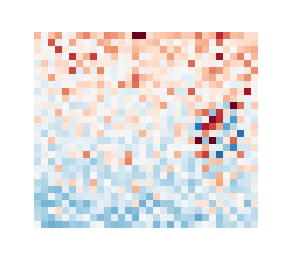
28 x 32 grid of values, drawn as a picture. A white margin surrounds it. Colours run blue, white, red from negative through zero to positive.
Fine speckle covers the field. Values rise toward the top. An odd patch, rougher than its surroundings, sits in the middle right. On average the colour sits 50% of the way up the scale.
